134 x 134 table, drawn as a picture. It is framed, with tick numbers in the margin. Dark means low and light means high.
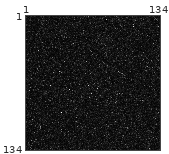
Average level on the scale: 10%. Histogram: skewed, a long tail of high values. Grain: fine. Slope: none. Stripes: none.
